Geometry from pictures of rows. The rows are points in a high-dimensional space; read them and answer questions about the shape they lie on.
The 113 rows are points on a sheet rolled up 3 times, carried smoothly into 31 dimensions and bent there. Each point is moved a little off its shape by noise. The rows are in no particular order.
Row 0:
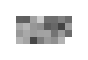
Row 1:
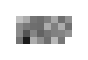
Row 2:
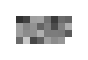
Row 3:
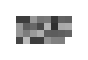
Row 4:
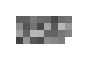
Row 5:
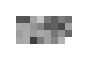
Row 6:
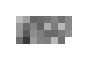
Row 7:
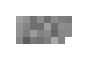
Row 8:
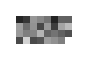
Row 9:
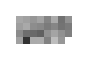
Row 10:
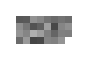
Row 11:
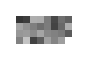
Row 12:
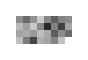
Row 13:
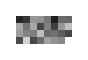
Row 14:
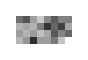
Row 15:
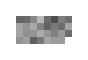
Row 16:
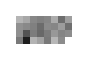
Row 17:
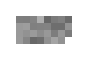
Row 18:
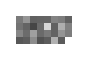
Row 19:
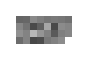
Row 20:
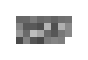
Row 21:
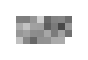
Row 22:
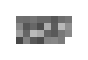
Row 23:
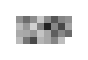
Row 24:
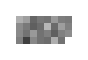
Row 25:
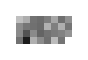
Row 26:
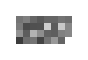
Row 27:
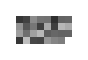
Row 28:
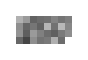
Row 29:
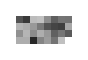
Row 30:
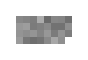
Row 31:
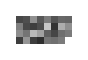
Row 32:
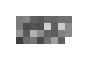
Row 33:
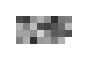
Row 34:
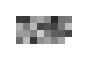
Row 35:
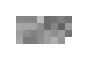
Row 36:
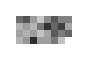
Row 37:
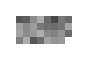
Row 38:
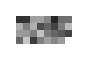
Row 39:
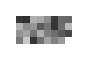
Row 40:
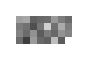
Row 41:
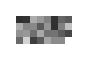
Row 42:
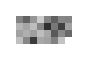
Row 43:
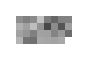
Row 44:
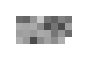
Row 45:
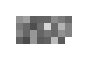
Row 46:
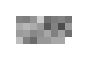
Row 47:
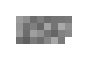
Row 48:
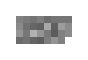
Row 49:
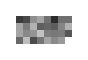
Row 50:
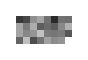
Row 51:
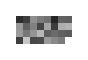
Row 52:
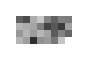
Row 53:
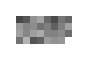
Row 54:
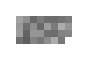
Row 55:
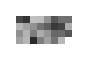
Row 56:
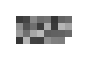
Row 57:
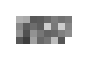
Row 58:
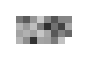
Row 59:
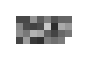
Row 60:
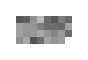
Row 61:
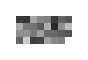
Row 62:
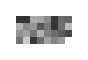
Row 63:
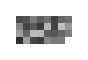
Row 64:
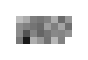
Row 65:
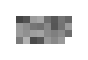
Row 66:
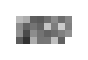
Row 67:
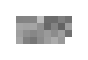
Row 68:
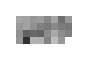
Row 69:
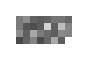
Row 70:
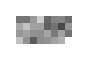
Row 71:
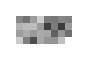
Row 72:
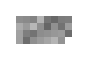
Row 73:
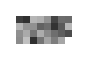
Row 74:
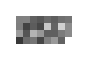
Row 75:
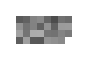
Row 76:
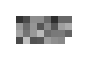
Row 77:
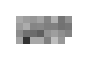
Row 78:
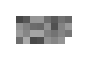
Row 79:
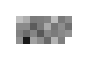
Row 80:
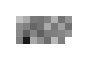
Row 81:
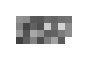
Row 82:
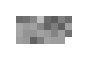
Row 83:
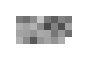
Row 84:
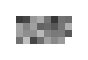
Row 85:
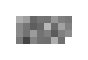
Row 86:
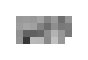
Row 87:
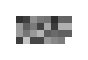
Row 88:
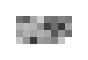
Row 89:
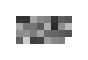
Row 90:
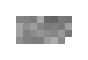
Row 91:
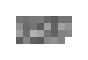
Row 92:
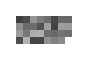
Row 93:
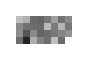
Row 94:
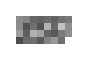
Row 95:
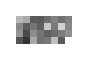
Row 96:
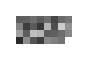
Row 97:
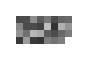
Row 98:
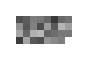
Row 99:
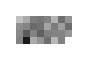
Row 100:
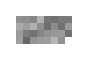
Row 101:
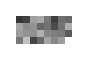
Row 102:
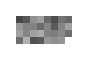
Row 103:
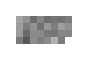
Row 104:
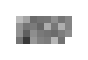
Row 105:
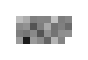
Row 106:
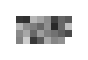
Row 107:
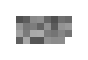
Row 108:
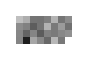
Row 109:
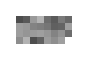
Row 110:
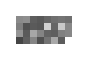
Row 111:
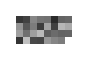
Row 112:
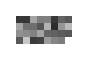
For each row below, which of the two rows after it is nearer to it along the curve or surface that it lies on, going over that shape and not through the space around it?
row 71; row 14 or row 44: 14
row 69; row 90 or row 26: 26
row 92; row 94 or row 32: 94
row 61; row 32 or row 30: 32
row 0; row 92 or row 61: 92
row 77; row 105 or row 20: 105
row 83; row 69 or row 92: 92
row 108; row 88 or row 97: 97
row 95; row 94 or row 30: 94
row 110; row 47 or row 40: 40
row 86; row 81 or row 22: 81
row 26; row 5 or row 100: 5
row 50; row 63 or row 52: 63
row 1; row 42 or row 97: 97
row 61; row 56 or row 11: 56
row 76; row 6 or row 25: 6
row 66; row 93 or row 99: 93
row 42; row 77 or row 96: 96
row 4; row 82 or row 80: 82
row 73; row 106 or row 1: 106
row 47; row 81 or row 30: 30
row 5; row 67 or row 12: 67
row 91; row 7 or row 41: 7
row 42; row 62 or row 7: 62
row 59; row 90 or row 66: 66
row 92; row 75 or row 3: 75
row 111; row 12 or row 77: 12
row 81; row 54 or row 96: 96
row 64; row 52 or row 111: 111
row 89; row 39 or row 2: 39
